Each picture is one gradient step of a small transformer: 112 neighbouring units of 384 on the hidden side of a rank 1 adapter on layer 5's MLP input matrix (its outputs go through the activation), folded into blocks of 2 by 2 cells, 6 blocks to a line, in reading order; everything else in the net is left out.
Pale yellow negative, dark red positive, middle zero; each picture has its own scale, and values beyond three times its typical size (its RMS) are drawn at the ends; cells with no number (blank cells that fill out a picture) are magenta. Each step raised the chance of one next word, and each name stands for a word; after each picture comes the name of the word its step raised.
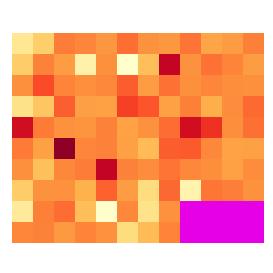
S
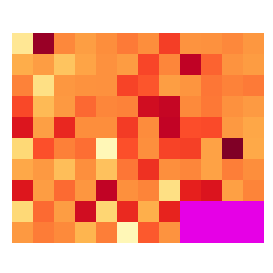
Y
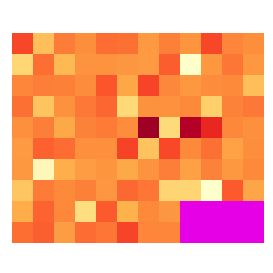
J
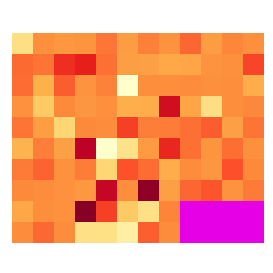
Y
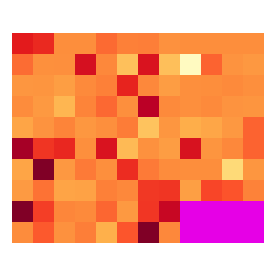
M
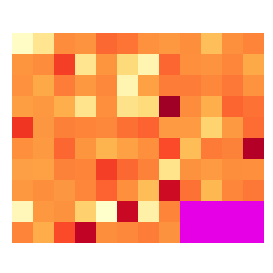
S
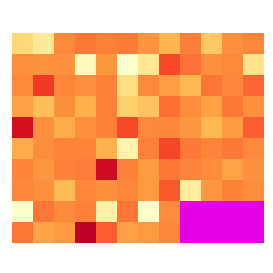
S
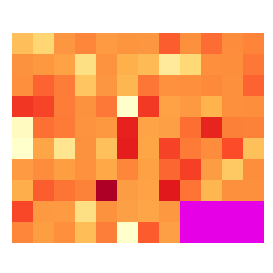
J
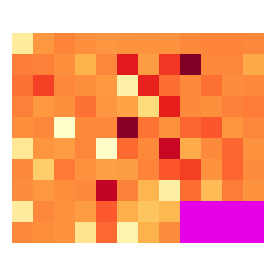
M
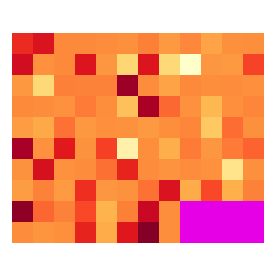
M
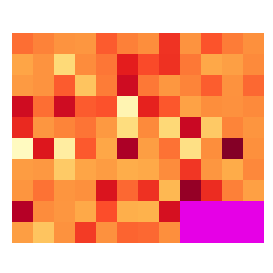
J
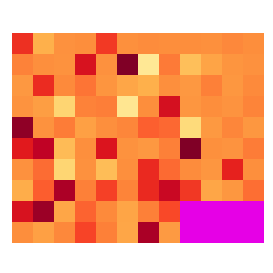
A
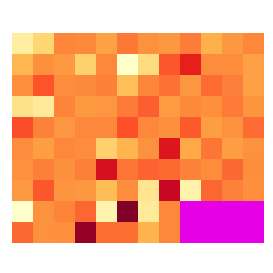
S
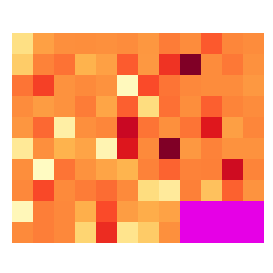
M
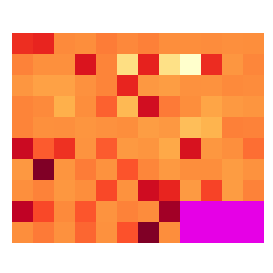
M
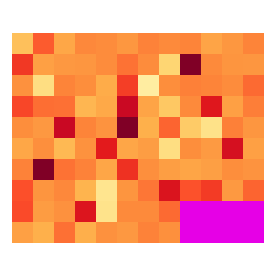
J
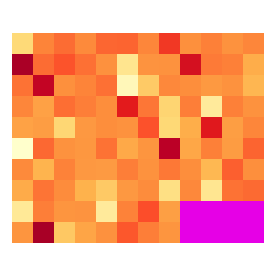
Y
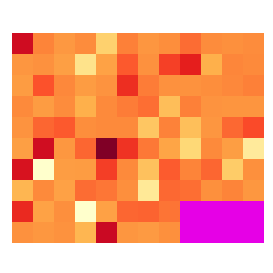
Y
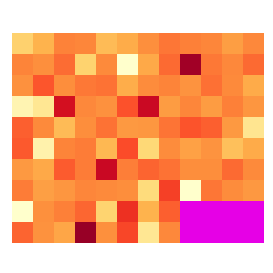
S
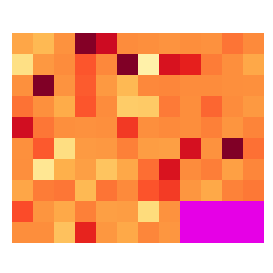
A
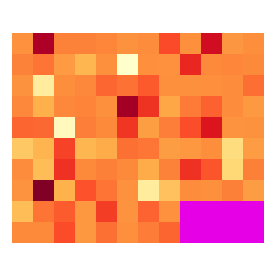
A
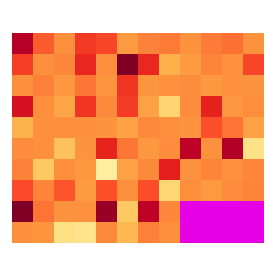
S
